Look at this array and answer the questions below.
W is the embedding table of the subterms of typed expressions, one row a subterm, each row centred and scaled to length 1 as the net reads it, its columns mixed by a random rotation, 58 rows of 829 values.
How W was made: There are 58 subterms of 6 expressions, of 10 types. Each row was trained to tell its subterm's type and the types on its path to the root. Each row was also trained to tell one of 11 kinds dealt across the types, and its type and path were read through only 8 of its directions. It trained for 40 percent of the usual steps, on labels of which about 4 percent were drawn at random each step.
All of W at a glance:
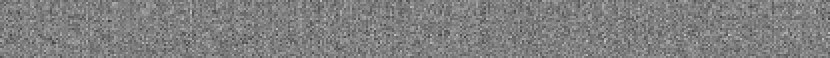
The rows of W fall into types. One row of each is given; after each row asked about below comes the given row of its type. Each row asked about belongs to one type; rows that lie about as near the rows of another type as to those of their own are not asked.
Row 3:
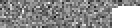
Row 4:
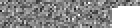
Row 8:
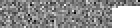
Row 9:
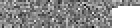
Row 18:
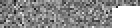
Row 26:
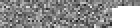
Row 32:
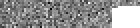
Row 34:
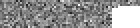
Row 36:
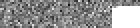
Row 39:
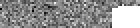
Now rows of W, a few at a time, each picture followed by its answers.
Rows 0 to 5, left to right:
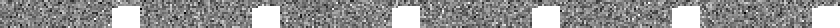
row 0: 32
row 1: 39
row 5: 26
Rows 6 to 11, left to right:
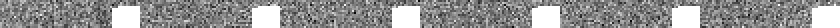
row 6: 8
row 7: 34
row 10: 39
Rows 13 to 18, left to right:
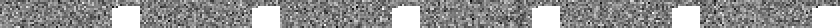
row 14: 4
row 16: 8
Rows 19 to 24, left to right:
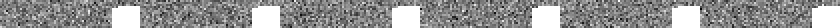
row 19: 8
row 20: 34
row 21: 9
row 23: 26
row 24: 39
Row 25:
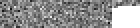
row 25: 18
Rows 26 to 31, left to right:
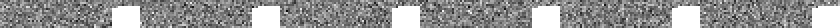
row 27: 39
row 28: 8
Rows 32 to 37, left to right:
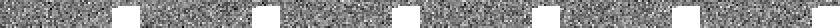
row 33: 26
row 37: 3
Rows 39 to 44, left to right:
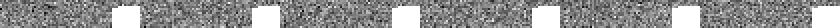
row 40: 34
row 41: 4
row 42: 4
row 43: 34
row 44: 18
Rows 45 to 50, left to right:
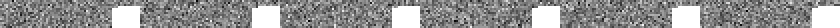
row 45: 9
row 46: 36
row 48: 8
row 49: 26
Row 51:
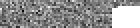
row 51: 18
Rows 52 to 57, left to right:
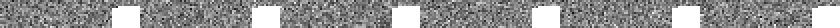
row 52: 39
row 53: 36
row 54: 36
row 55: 34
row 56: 36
